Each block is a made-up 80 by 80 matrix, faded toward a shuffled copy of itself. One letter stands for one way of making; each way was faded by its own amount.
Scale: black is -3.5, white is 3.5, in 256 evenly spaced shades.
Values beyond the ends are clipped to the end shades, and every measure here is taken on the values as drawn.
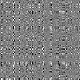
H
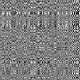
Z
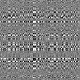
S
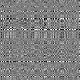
S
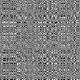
Z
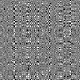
H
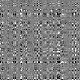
H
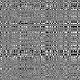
S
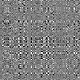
H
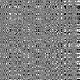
H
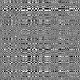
S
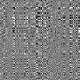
H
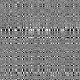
S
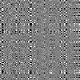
H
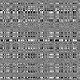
S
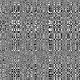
Z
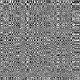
Z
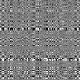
S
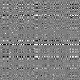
S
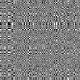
Z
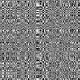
Z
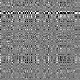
S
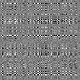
S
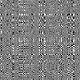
H
